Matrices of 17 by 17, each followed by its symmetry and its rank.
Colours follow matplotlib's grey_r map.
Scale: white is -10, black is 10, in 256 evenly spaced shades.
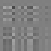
neither, rank one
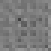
symmetric, rank three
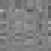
neither, rank three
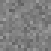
neither, full rank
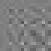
symmetric, rank three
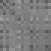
symmetric, rank three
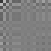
symmetric, rank one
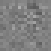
neither, rank three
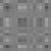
symmetric, rank one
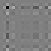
symmetric, rank one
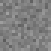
neither, full rank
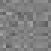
neither, rank three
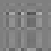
neither, rank one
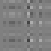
neither, rank one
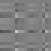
neither, rank one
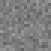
neither, full rank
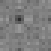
symmetric, rank three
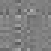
neither, rank three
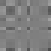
symmetric, rank one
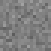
neither, full rank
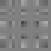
symmetric, rank one
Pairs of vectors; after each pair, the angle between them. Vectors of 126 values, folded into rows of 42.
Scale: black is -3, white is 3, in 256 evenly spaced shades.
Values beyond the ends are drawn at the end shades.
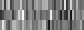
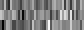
nearly opposite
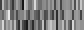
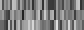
partly opposed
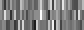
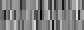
nearly opposite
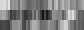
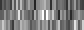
partly opposed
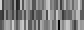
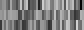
orthogonal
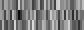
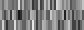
nearly parallel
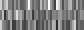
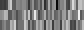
partly opposed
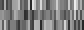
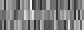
nearly opposite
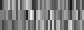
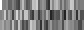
partly opposed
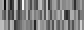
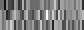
partly aligned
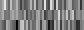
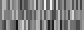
nearly parallel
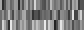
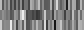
partly aligned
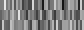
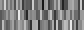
nearly parallel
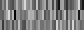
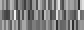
nearly opposite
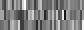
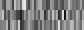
nearly parallel
